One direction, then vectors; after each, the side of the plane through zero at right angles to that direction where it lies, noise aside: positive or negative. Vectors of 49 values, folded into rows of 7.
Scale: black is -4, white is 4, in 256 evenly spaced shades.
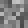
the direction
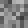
positive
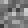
negative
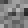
positive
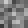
negative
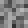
positive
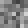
negative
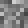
positive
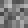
negative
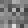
positive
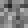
positive
